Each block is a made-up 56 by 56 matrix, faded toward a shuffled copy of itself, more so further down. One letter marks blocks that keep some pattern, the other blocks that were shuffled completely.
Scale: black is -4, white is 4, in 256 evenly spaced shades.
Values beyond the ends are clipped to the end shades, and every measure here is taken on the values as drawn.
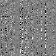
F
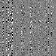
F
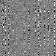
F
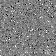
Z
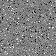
Z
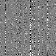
F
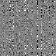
F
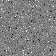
Z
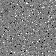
Z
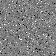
Z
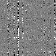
F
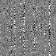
F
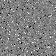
Z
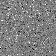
Z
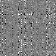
F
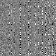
F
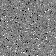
Z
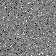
Z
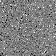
Z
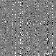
F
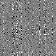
F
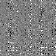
F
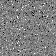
Z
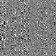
F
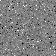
Z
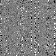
F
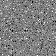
Z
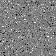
Z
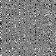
F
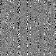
F
